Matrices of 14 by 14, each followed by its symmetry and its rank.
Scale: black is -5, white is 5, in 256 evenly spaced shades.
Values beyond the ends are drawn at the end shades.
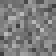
neither, full rank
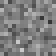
antisymmetric, full rank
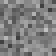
neither, full rank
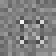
symmetric, rank three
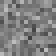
neither, full rank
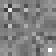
symmetric, rank three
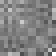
symmetric, rank three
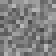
neither, full rank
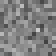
neither, full rank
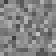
neither, full rank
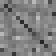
symmetric, full rank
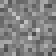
symmetric, full rank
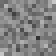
symmetric, full rank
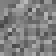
antisymmetric, full rank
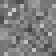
symmetric, full rank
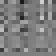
neither, rank two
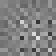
symmetric, rank three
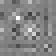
symmetric, rank three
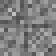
symmetric, full rank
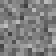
antisymmetric, full rank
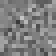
antisymmetric, full rank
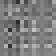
neither, rank two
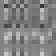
neither, rank two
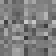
neither, rank two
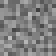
antisymmetric, full rank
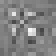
symmetric, rank three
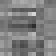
neither, rank two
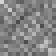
symmetric, full rank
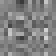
neither, rank two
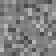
antisymmetric, full rank
